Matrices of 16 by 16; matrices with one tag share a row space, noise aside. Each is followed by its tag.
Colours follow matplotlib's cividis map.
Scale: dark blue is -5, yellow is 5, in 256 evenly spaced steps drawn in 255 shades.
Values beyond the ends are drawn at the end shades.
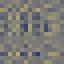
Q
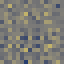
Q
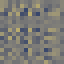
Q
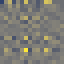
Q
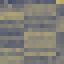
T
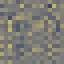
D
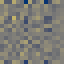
Q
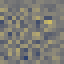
Q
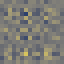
Q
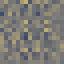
Q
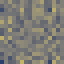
D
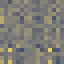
D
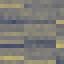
T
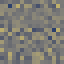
D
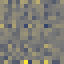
Q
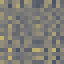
D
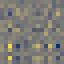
D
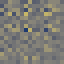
Q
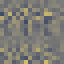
Q
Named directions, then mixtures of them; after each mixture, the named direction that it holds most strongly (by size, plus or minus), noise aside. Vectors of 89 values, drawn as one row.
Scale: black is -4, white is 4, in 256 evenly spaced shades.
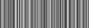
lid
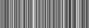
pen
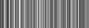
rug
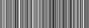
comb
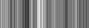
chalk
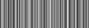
lid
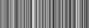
pen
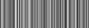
lid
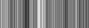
chalk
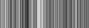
chalk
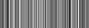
rug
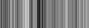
chalk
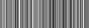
comb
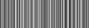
lid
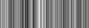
chalk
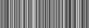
pen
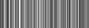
rug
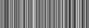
pen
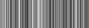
comb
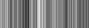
chalk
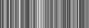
rug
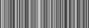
lid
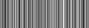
comb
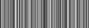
lid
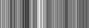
chalk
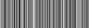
pen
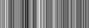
chalk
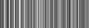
rug
